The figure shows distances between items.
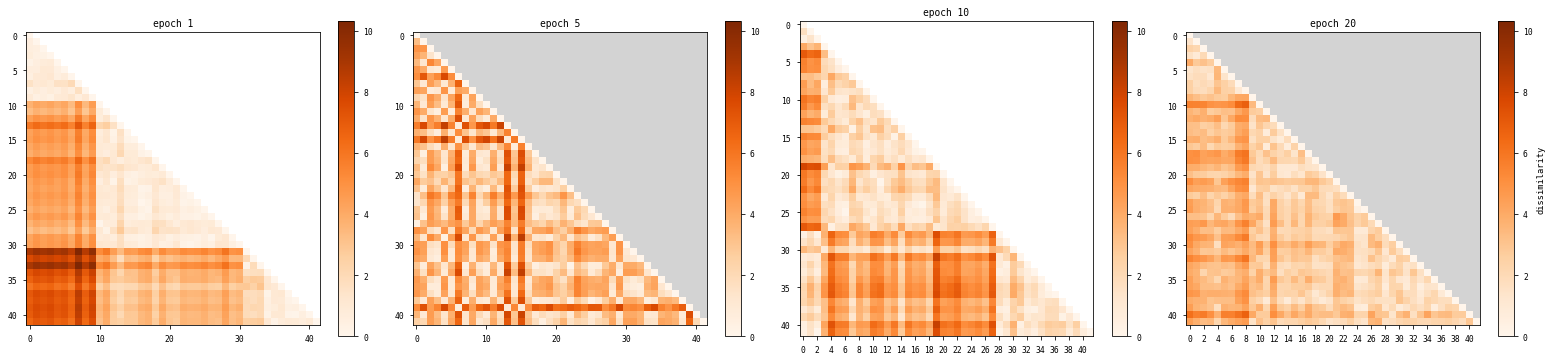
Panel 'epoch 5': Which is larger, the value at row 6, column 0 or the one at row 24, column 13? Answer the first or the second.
the second
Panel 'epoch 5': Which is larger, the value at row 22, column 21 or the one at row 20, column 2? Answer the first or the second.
the second
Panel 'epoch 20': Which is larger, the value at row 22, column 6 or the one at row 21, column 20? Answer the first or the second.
the first
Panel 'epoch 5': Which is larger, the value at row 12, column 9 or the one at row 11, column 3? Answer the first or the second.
the first
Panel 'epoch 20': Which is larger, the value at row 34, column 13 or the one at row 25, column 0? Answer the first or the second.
the second
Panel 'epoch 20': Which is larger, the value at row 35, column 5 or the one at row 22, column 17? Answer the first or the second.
the first
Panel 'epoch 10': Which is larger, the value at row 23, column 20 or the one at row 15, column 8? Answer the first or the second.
the second
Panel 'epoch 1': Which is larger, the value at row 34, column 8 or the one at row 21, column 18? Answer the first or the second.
the first
